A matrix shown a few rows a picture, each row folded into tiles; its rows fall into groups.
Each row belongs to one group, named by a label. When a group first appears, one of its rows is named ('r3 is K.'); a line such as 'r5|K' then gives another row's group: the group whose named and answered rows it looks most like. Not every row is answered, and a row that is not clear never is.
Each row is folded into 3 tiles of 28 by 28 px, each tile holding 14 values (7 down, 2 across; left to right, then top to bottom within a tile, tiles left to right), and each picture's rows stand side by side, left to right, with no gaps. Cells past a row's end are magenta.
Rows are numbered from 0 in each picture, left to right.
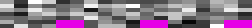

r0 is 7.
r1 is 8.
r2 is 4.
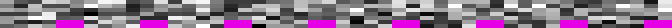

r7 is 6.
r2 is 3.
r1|3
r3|4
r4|4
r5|7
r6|7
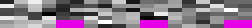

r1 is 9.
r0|3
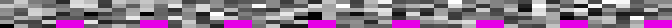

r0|6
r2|8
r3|6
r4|7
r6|9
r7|3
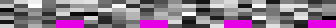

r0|3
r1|7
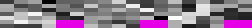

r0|9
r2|9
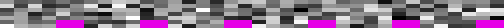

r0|3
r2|9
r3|3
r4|9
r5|8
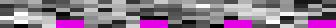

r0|9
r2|6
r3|9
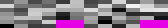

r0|6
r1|4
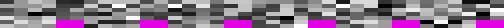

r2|3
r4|3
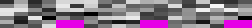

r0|4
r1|7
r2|8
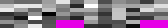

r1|6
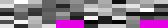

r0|3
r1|4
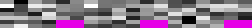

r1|6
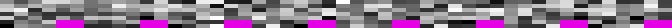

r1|6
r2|7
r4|8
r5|8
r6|4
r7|4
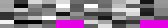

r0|7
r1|7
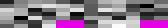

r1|3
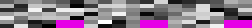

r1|9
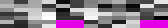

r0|7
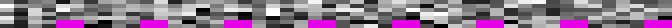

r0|6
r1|6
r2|4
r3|4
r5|9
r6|3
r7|8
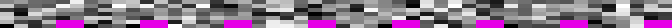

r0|6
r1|6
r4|8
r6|6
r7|9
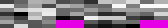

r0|7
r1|6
